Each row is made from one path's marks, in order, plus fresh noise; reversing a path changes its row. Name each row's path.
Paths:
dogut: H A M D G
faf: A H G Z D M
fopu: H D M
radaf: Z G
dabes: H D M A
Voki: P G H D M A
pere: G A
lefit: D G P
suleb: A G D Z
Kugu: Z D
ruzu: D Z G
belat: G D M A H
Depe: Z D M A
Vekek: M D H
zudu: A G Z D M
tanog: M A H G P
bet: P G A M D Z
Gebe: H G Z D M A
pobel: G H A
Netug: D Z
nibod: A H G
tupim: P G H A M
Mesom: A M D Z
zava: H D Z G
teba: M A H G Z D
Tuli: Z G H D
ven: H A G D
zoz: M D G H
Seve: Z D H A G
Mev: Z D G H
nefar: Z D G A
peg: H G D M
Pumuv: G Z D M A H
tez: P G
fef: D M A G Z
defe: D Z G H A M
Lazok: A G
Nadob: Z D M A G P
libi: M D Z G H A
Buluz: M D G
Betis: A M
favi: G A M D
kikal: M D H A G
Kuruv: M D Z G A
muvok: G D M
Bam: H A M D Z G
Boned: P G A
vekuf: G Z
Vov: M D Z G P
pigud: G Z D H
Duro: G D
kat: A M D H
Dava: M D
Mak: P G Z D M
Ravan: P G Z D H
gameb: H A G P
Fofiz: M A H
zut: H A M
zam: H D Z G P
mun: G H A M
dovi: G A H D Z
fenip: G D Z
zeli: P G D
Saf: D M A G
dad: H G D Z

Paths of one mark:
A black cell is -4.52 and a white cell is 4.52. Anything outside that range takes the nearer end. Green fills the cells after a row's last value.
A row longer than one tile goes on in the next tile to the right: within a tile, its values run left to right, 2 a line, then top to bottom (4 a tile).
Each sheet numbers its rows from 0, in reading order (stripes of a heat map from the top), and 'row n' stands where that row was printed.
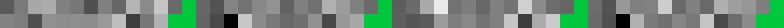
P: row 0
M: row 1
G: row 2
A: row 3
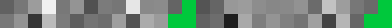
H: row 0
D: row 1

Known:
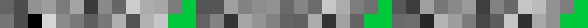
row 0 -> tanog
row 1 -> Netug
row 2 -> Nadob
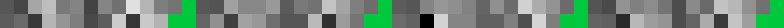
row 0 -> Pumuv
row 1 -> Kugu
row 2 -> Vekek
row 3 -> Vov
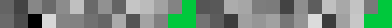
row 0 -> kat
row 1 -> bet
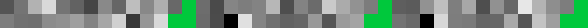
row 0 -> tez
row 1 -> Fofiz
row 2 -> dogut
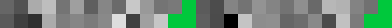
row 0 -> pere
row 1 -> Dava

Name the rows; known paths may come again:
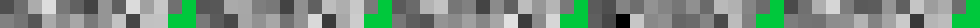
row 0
Voki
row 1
bet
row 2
Boned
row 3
Dava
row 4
zeli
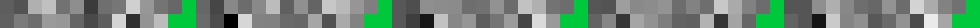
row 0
radaf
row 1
kat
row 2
Buluz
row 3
Netug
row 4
zoz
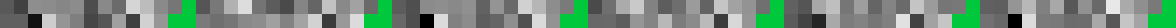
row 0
libi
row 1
tez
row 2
kikal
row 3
lefit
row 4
pere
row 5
dogut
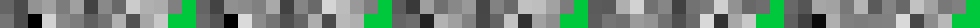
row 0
tanog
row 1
teba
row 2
Nadob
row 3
vekuf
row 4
Lazok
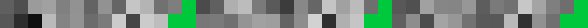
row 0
favi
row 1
Mak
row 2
Kugu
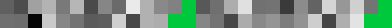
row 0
faf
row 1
tupim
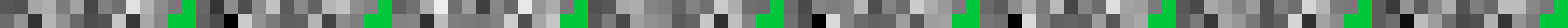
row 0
Seve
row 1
Mesom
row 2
gameb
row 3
ruzu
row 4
Fofiz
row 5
zut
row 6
nefar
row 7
Depe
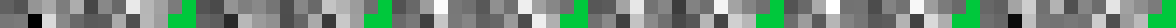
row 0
Bam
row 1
Vov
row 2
peg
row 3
Gebe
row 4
dad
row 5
nibod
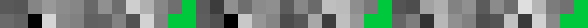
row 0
Vekek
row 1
Kuruv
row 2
defe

